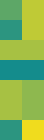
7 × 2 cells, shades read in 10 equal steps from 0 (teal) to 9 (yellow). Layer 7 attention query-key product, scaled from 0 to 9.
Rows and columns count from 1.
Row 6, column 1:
6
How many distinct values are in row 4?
1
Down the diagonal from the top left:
3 7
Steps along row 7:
up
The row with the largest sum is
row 3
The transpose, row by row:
3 1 6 0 6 6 1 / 7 7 6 0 5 5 9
